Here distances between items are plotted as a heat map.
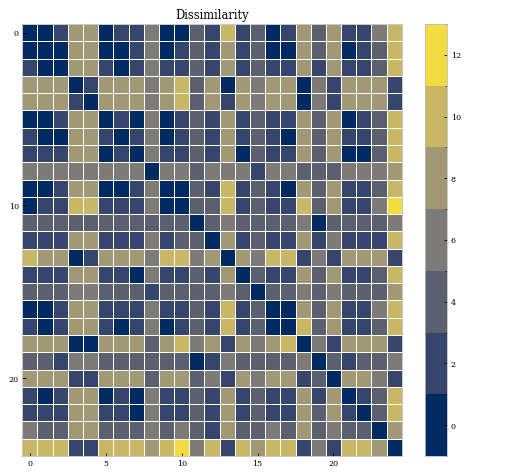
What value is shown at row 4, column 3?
2
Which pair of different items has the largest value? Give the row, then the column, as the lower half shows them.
24, 10
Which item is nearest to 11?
19
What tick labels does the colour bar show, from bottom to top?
0, 2, 4, 6, 8, 10, 12
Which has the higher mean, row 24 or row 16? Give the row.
24
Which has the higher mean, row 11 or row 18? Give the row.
18
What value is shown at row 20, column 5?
8
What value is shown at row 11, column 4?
4
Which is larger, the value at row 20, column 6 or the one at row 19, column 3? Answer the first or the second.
the first
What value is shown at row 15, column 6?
4
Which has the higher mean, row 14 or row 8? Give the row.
8
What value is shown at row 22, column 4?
8
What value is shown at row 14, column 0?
2
